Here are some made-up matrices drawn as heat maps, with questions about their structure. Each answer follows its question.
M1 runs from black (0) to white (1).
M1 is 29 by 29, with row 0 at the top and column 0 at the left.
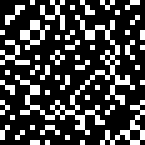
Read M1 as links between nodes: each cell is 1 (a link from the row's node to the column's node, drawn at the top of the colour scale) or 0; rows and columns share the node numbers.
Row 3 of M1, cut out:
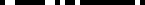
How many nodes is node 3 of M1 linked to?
7
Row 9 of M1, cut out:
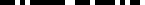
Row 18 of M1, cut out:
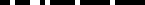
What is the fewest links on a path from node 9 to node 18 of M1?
1
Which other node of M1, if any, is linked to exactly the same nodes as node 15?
none
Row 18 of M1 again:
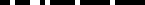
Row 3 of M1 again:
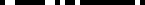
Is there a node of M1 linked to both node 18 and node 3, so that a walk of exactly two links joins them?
yes
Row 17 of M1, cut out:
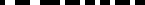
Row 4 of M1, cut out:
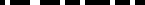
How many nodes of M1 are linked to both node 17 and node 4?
7
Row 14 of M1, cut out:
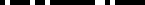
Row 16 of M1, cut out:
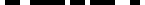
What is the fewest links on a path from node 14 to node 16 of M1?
3
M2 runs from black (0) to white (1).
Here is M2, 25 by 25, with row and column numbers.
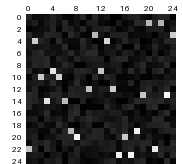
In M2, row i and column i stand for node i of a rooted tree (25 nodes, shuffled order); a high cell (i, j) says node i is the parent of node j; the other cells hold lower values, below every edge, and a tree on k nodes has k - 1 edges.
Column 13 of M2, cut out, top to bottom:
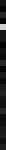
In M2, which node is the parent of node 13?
4
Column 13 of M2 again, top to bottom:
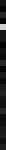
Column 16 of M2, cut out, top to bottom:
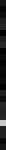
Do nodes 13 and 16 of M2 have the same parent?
no
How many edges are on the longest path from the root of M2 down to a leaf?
4
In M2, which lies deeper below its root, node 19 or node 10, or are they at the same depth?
node 19
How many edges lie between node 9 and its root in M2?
0
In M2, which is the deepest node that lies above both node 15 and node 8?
4
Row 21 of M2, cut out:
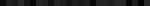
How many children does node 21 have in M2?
0
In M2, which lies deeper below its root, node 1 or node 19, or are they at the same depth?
node 19
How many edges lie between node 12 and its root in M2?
1
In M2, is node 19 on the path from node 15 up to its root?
no
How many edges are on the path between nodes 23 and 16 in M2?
5
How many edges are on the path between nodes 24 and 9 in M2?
4
